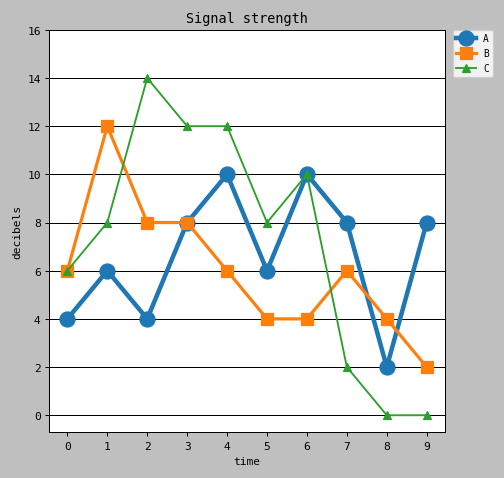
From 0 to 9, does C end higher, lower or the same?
lower
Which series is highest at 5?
C
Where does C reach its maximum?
2
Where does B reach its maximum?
1
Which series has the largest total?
C
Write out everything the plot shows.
Title: Signal strength
x-axis: time, ticks 0 1 2 3 4 5 6 7 8 9
y-axis: decibels, ticks 0 2 4 6 8 10 12 14 16
Legend: A, B, C
Values:
A: 4 6 4 8 10 6 10 8 2 8
B: 6 12 8 8 6 4 4 6 4 2
C: 6 8 14 12 12 8 10 2 0 0
